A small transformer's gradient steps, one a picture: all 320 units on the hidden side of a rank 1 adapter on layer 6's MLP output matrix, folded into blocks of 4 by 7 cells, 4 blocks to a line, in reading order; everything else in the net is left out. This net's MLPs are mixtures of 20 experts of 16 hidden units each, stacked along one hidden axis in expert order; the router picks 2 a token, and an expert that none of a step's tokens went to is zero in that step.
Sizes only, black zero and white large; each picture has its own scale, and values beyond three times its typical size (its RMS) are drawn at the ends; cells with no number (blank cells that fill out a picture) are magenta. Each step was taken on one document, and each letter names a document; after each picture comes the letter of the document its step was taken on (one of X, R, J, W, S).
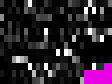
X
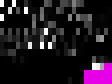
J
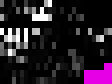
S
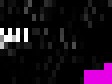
S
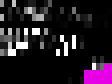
J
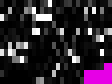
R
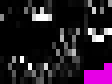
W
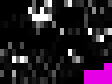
R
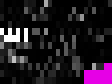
S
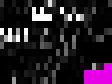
S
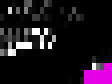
J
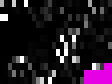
X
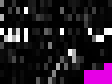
S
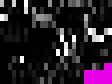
X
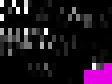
J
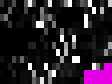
X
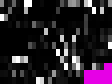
X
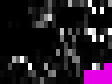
W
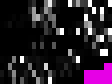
W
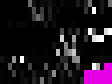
W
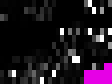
W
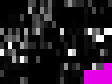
R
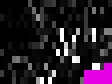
X
